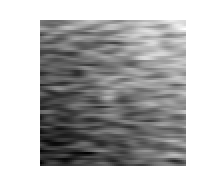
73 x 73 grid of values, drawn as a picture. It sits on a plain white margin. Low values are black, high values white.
The top right is the ninth with the highest average. The halves do not mirror each other. The bottom left is the ninth with the lowest average. The grain runs across in streaks. Values rise toward the top right.
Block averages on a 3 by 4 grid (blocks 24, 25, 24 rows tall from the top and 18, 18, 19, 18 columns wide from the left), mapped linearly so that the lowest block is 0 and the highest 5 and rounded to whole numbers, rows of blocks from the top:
2345 / 1234 / 0123
